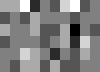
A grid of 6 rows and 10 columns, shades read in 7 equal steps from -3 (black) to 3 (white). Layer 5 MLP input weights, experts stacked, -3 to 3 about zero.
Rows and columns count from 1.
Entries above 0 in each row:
5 1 3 2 3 3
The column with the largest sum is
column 3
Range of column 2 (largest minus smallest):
2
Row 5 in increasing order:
-2 -1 0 0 0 0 0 1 1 2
